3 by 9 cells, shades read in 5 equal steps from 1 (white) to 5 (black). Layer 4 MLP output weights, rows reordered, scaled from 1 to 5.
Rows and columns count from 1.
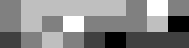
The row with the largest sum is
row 3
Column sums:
10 7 7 6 9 10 10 7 12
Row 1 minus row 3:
-1 -1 0 -1 -2 -3 -1 -3 -1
